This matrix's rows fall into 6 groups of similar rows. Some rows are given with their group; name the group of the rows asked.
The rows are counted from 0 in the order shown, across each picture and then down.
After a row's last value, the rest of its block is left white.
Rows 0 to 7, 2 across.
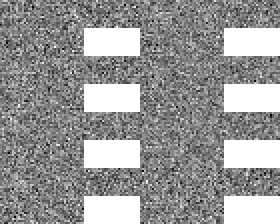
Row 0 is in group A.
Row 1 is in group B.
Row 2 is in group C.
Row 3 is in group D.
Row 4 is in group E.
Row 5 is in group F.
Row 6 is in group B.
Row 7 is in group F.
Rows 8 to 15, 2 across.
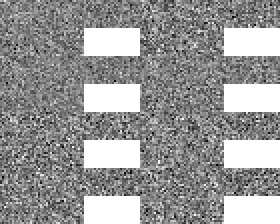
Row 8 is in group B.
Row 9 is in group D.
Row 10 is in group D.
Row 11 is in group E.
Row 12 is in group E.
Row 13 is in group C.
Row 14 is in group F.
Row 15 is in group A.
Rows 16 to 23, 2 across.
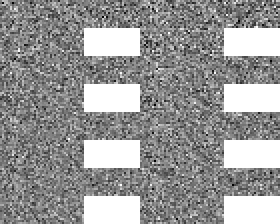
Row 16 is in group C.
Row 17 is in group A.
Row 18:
D
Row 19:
B
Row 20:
E
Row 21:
B
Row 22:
D
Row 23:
D
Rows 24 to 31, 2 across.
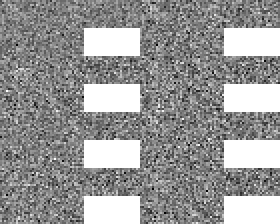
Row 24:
E
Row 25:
E
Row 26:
B
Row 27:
C
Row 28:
A
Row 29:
E
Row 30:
C
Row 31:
B
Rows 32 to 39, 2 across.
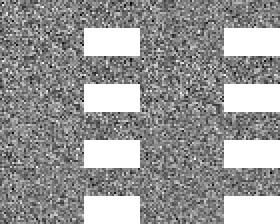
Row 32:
F
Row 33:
D
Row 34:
F
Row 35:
F
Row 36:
B
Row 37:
A
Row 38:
D
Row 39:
D
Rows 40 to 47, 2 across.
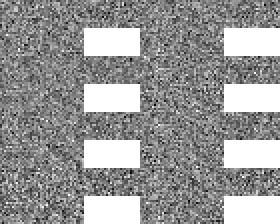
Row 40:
C
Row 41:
C
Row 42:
F
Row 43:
B
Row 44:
F
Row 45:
B
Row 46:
F
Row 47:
C
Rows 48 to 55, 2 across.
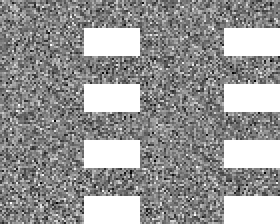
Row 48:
E
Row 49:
F
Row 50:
C
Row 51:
D
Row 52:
D
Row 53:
B
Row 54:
F
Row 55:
A
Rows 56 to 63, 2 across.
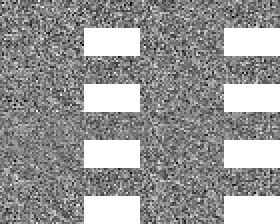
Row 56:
F
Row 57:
D
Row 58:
B
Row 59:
C
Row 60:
B
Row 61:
D
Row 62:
B
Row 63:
D
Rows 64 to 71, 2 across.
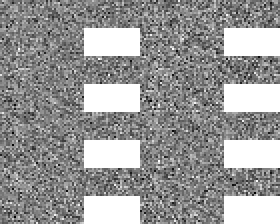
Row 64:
C
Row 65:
F
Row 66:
B
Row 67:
B
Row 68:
D
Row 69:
C
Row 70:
B
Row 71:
D
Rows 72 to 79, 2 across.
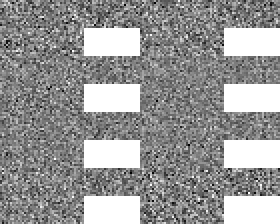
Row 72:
A
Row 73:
F
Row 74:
E
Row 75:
E
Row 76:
A
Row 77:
E
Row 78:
F
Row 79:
D
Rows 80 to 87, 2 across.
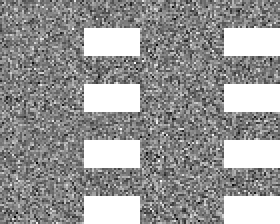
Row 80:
F
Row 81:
E
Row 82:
A
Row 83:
F
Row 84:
D
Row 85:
A
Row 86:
B
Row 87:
D
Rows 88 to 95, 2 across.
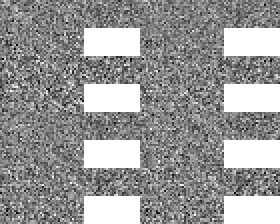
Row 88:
B
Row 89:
A
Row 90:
F
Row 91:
F
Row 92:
B
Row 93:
C
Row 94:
A
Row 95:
A
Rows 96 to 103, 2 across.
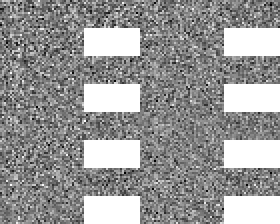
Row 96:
A
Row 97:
F
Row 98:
D
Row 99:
E
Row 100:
E
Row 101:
B
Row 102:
C
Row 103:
B
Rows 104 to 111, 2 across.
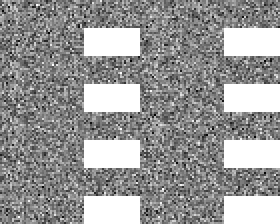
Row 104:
E
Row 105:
C
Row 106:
D
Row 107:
F
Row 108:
D
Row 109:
D
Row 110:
A
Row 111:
A
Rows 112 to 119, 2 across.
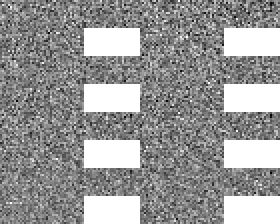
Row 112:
E
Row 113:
F
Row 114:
E
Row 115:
E
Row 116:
F
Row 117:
F
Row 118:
F
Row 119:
D
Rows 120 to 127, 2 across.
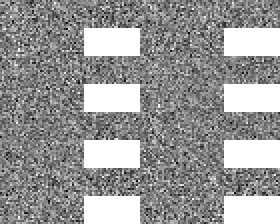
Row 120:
C
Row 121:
E
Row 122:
E
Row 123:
C
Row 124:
A
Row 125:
D
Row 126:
C
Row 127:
A
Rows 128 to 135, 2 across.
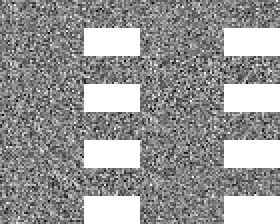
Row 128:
E
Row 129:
C
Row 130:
E
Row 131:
E
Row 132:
F
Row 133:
E
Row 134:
C
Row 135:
D
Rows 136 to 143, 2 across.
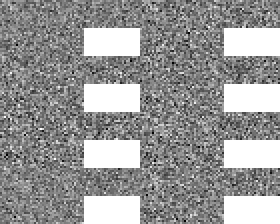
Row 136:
E
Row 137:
E
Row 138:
D
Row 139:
A
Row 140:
A
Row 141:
B
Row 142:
B
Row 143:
D
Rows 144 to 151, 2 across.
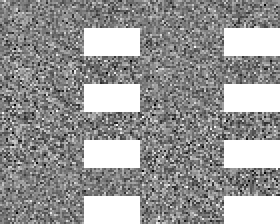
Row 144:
B
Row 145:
A
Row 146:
B
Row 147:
B
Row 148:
D
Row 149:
E
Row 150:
E
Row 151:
C
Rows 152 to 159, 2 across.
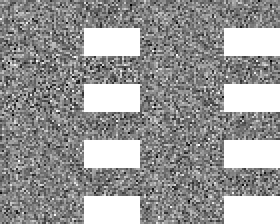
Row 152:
B
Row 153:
B
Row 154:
E
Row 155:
B
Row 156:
C
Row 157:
E
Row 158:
A
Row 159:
C
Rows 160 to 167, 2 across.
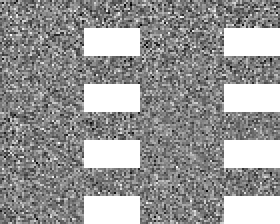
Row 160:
F
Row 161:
A
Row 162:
F
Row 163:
F
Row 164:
D
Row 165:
B
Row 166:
D
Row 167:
B
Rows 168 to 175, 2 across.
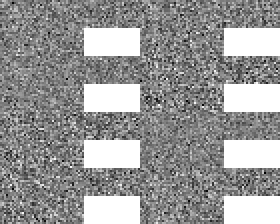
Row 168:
C
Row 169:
E
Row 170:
B
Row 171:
A
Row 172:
A
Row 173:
E
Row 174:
D
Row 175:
C
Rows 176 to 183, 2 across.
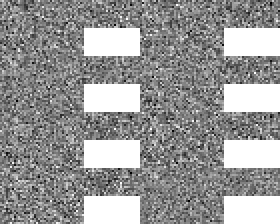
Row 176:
D
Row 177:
F
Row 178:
E
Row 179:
B
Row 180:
B
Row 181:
D
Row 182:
B
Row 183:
E
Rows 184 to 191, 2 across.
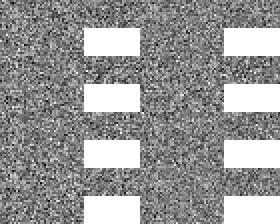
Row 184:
C
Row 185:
E
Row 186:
A
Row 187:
F
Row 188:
D
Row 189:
D
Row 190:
E
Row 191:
B
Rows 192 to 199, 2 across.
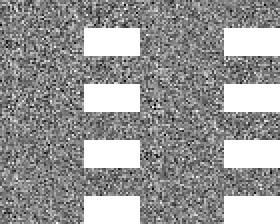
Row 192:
A
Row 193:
C
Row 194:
E
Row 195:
B
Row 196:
E
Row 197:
A
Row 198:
B
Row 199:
D
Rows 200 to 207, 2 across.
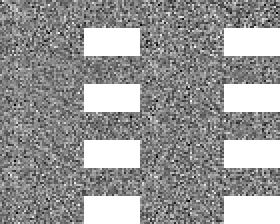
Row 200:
E
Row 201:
A
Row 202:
B
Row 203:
E
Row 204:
B
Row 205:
E
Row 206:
E
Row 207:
E
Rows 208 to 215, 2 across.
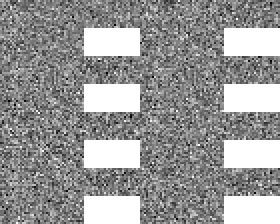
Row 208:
D
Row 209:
F
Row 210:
B
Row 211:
B
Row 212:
F
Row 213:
E
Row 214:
C
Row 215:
D
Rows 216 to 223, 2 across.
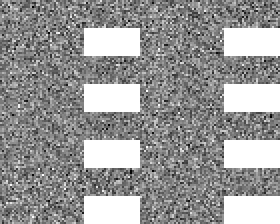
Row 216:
E
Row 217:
C
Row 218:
C
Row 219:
C
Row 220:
C
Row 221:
F
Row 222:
F
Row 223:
E
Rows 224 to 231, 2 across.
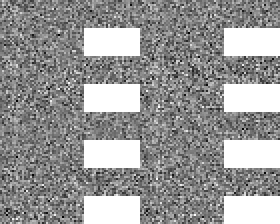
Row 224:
D
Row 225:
E
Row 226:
E
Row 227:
C
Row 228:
E
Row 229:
C
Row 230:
A
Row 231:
A
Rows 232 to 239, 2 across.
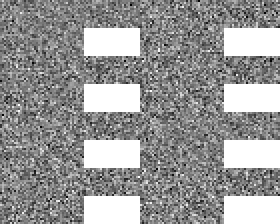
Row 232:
D
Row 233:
C
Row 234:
A
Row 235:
F
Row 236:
F
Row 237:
D
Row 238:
E
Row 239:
F
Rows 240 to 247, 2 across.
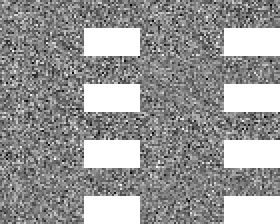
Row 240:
B
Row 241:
B
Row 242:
C
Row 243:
B
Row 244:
A
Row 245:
C
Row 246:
D
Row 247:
E
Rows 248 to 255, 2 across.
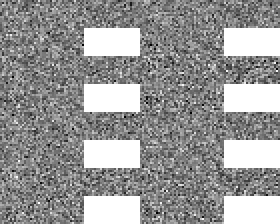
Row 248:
F
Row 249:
B
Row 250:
D
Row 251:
A
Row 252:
C
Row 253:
F
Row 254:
E
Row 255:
A
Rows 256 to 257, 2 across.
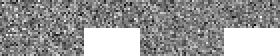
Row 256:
F
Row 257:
D
